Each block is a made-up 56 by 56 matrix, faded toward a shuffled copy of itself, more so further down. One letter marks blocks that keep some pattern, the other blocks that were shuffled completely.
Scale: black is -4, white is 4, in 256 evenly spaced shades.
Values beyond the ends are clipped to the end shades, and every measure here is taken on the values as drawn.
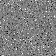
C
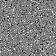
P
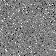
P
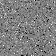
P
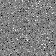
C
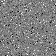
P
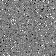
P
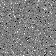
P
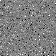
C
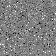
C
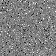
C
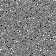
P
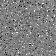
P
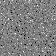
P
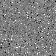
C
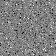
P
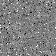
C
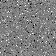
P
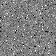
P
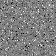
C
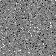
P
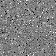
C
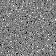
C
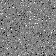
C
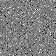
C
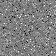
P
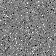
P
